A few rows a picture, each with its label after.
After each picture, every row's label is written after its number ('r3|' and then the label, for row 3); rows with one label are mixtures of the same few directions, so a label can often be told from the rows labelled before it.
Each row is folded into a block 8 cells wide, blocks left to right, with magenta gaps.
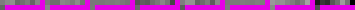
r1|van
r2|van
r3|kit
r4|kit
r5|van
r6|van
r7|kit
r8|kit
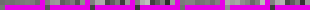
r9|kit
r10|van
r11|van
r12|van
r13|van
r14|kit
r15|van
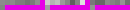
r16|kit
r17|kit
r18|van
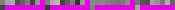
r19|van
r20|van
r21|kit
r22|van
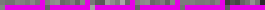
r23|van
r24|van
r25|van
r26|van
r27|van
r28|kit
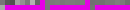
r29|van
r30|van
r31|kit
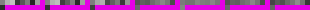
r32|van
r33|van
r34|van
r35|kit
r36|van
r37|kit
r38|kit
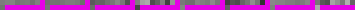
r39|van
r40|kit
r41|kit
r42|van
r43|van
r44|kit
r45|kit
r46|van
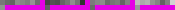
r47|van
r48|kit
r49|van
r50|kit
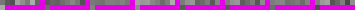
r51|van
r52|kit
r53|van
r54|kit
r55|van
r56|van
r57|van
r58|van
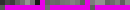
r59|kit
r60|kit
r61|van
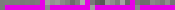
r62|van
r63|kit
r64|van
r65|van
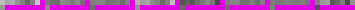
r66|kit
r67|van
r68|van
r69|kit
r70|kit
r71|van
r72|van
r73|van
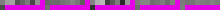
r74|van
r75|kit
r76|van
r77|van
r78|van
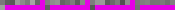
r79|van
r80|van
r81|van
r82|van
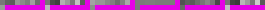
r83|van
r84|van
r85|kit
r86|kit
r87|kit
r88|van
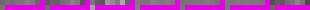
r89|kit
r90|kit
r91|van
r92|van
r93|kit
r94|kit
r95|kit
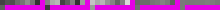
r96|kit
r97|van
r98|kit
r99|kit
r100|kit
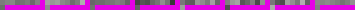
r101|van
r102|kit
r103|kit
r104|kit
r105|van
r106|van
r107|van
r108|kit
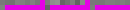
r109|van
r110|van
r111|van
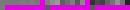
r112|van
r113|van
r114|kit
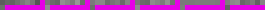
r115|kit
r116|van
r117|van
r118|van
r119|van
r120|van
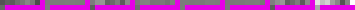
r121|kit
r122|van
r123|van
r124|van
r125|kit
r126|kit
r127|van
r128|kit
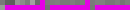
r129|van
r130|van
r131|van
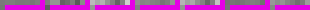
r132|van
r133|van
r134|kit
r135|kit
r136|kit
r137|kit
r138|kit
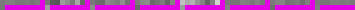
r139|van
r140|van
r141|van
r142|van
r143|kit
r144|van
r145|van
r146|van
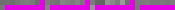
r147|kit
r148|van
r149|van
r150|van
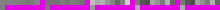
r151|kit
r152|kit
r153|kit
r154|van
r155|van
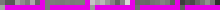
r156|van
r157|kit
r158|kit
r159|kit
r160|kit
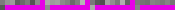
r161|van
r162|kit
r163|van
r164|van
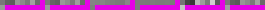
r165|van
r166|van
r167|kit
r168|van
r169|van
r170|van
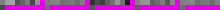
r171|van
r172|van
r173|kit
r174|van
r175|van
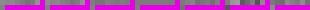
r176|kit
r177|kit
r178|van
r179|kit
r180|van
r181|van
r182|van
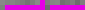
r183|kit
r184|van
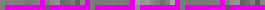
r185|kit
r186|van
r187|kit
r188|kit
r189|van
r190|van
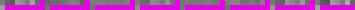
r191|van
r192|kit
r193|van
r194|van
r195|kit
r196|van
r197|van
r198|van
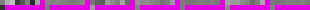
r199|van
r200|kit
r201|van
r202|kit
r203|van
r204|kit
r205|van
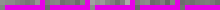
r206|kit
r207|van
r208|kit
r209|van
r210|kit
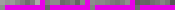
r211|kit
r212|van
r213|kit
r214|kit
